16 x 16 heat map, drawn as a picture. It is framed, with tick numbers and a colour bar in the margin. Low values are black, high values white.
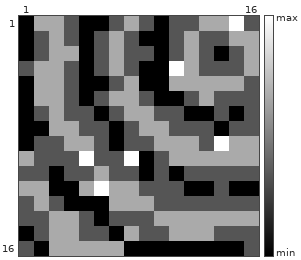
Rings: centred on the top right. Odd rows or columns: none. Slope: none. Ninth with the highest average: top right. Mirror symmetry: none.
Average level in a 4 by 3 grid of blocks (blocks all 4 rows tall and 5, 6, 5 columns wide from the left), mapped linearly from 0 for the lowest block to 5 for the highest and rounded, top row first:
0 0 5 / 0 1 1 / 2 3 3 / 2 1 2
